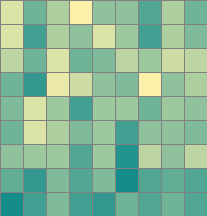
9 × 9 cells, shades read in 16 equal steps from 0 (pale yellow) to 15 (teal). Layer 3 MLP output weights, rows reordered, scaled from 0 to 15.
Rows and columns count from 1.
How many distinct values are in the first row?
6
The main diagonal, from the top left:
2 12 2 3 6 12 4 10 11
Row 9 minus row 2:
13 0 3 5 11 3 -1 4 3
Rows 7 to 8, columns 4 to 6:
11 6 14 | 11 8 15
